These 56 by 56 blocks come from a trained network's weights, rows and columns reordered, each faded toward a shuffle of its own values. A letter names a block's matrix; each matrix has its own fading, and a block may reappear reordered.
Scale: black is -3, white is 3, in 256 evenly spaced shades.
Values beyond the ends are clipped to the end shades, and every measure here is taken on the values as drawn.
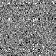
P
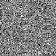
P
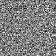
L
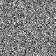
P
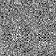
P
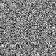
L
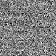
P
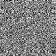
L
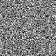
L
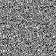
P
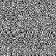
L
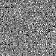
P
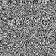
L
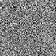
L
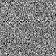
P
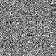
P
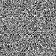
L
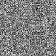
L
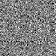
P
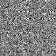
P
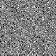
P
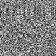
L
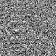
L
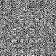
L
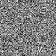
L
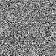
L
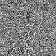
P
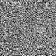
L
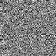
L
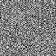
L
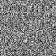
L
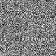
L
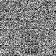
L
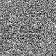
P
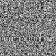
L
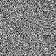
L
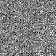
P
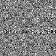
P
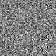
P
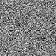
L
